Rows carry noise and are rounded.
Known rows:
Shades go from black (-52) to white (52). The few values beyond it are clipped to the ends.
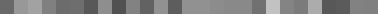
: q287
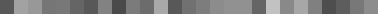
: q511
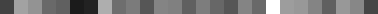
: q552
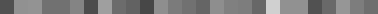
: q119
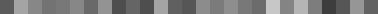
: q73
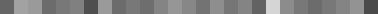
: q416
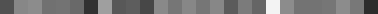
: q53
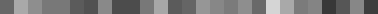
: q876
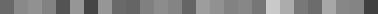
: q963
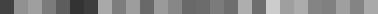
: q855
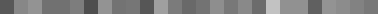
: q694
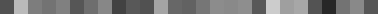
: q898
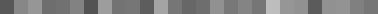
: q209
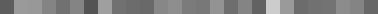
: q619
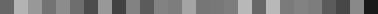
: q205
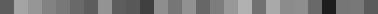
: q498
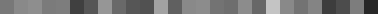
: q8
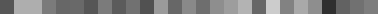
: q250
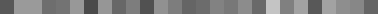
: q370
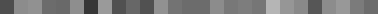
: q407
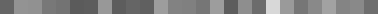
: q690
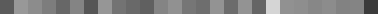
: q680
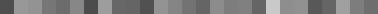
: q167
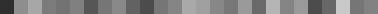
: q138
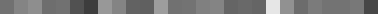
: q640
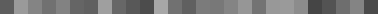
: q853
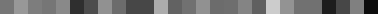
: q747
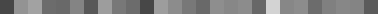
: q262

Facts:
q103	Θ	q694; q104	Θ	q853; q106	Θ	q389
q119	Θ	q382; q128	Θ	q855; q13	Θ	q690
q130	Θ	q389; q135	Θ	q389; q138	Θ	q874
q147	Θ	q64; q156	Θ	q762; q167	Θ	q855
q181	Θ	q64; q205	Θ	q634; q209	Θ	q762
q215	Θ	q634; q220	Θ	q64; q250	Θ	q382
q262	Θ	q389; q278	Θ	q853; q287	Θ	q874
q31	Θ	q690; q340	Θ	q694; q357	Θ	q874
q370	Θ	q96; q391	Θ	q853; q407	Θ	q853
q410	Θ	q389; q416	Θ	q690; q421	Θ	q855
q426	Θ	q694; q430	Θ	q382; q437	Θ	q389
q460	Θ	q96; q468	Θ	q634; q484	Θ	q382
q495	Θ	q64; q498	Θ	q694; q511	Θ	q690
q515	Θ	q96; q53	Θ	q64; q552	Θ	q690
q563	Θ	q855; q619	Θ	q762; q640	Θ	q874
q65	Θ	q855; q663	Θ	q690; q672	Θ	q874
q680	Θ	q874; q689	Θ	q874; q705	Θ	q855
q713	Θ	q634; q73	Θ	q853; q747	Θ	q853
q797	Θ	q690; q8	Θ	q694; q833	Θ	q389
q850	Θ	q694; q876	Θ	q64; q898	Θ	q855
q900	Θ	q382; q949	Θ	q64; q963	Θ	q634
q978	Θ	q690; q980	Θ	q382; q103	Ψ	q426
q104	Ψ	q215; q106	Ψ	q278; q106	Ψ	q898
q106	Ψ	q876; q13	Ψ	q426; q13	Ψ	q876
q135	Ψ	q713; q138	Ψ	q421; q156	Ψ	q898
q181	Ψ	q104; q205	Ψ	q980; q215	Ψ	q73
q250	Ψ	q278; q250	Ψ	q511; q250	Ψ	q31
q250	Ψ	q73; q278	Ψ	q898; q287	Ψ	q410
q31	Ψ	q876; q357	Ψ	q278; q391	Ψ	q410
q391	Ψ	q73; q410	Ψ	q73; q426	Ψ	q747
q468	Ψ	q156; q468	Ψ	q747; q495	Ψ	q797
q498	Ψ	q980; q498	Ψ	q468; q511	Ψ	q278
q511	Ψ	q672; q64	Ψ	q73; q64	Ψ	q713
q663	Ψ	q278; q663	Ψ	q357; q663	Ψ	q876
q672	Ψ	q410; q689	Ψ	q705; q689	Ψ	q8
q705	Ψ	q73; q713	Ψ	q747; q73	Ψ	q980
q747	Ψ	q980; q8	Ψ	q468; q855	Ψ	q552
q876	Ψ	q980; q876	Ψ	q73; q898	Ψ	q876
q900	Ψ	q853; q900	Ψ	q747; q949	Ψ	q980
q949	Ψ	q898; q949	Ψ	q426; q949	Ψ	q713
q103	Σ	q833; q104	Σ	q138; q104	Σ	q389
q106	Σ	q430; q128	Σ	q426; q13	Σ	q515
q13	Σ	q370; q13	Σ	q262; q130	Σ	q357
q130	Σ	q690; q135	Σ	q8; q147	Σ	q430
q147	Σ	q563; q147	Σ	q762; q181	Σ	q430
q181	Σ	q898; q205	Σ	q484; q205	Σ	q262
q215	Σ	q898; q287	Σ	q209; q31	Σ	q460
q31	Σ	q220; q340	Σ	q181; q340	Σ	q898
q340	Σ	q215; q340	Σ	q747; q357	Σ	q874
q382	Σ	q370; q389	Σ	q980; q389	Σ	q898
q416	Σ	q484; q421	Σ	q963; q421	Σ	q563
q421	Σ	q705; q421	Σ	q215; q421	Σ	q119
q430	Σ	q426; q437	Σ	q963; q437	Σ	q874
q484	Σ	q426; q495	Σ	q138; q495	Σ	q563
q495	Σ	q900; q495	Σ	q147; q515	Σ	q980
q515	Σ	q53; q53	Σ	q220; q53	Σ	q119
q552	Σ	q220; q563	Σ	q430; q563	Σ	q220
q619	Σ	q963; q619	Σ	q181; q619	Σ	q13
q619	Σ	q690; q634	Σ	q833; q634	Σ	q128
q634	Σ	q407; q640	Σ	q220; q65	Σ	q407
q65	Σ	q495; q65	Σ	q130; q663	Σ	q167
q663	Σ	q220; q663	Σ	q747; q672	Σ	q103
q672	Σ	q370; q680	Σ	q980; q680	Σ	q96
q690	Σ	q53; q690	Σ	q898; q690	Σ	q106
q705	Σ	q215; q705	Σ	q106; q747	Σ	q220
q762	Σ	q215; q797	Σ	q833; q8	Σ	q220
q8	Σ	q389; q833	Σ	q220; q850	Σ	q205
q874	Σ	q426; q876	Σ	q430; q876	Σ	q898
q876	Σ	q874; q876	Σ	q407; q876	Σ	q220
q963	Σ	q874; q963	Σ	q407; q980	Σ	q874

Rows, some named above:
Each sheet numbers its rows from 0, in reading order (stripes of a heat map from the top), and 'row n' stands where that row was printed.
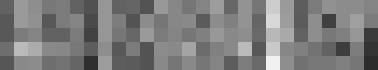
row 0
q762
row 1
q430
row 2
q874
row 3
q13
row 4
q53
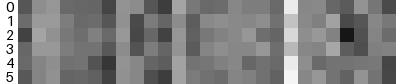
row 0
q220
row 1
q287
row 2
q410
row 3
q287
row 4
q640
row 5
q220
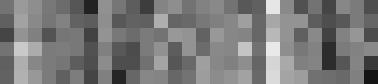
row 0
q833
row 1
q156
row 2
q128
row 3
q106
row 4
q876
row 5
q357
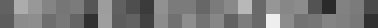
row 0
q900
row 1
q53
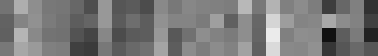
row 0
q135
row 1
q389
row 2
q31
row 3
q663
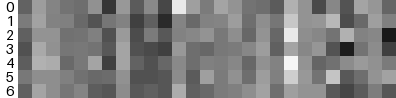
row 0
q797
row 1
q215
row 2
q515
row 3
q713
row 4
q147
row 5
q181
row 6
q156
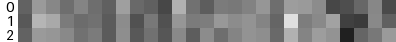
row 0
q853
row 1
q672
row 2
q391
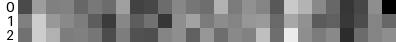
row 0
q980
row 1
q103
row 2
q106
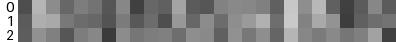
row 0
q278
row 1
q250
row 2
q484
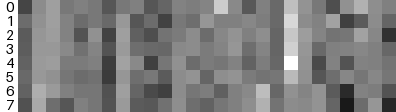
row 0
q421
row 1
q104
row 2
q437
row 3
q619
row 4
q563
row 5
q634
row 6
q900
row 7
q426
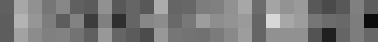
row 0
q156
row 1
q357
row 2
q468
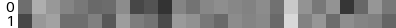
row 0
q705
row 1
q262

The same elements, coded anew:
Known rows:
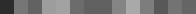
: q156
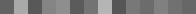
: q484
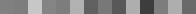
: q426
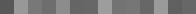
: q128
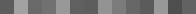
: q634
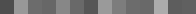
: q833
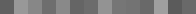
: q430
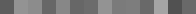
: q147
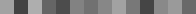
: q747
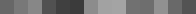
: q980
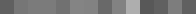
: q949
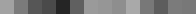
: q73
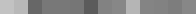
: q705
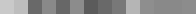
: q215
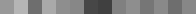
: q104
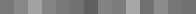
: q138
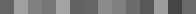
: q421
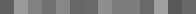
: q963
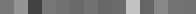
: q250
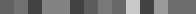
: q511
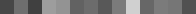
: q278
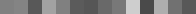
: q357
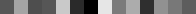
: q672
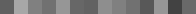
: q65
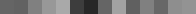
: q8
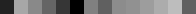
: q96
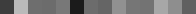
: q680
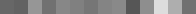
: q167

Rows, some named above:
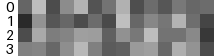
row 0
q416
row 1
q370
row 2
q13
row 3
q663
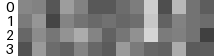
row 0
q357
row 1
q250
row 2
q106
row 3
q833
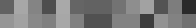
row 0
q31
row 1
q135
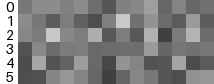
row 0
q495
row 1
q205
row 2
q426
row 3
q855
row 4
q797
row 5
q468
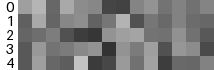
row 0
q104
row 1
q484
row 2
q980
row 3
q103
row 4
q287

